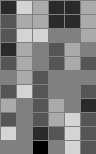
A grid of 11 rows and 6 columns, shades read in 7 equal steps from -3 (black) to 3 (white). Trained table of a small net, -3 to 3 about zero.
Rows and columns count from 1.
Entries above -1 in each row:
3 3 5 4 3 5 3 4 3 3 4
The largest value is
2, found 8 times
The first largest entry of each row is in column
2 2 2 2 2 2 2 1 5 1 5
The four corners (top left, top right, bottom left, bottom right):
-2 1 0 -1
